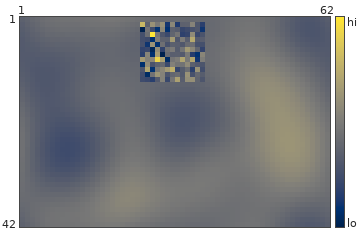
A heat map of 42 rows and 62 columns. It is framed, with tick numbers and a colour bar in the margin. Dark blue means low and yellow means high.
The ninth with the highest average is the middle right. On average the colour sits 40% of the way up the scale. In the top middle lies a patch that is rougher than the rest. The top middle is the roughest part.
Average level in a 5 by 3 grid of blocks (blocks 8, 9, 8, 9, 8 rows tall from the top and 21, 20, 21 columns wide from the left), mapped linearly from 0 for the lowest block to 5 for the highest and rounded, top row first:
1 1 1 | 0 1 4 | 0 0 5 | 0 3 5 | 3 3 2
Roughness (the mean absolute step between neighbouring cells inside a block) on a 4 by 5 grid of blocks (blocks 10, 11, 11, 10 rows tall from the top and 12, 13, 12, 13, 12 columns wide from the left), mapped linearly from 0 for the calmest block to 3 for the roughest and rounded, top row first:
00300
00100
00000
00000
